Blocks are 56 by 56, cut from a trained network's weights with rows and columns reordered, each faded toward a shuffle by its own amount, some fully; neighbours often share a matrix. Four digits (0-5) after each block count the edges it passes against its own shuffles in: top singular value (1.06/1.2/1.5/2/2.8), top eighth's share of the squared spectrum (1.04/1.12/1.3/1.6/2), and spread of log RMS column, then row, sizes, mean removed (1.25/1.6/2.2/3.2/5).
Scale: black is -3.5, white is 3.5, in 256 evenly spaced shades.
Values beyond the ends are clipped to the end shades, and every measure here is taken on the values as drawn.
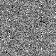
2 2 1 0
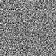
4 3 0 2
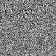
3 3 1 2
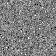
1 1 0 0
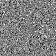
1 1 0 0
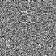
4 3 0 2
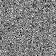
0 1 0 0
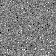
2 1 0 0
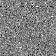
2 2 0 1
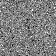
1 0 0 0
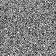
1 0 0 0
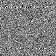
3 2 1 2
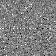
2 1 0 1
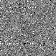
2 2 1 1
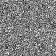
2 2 0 0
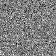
1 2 0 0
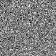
2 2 1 1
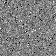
0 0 0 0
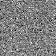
2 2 0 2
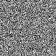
0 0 0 0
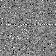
2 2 0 1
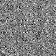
3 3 0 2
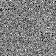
1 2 0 1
